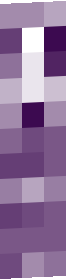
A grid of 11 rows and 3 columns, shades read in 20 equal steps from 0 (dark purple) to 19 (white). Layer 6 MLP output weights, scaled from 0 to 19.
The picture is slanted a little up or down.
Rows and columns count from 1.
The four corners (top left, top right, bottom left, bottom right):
10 12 5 8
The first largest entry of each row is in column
3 2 2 2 1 1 3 2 3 1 2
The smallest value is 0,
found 2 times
